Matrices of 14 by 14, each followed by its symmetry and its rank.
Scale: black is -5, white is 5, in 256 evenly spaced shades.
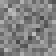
symmetric, full rank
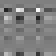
neither, rank one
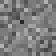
symmetric, full rank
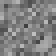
symmetric, full rank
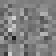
neither, rank three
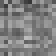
neither, rank three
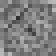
symmetric, full rank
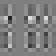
neither, rank one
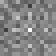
symmetric, rank three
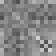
symmetric, rank three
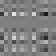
neither, rank one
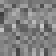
neither, rank three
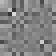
symmetric, rank three
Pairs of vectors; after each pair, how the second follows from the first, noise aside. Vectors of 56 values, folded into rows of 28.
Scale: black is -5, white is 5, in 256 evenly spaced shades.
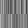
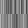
copied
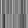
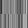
wrapped around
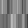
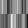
scaled up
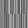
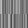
shuffled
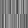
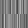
copied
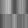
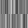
shuffled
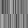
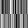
scaled up
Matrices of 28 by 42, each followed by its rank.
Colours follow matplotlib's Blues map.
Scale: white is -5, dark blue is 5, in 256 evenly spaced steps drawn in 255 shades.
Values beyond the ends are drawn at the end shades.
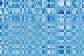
two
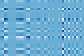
one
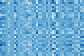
three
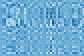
three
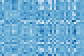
three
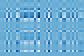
one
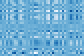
two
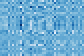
three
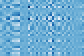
two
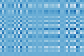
one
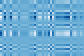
one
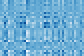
two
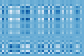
one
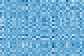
three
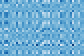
two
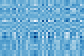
two
